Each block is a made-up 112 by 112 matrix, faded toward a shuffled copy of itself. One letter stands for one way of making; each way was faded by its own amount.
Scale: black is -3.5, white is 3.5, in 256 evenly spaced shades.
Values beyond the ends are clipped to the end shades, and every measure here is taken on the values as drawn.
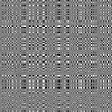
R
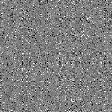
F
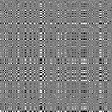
R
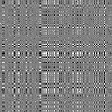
R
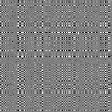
R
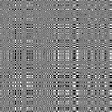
R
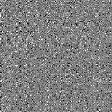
F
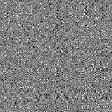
F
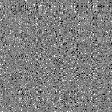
F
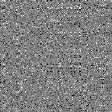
F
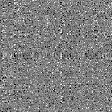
F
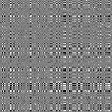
R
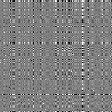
R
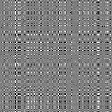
R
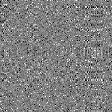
F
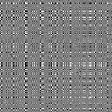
R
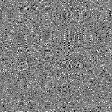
F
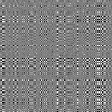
R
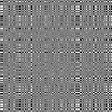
R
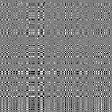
R
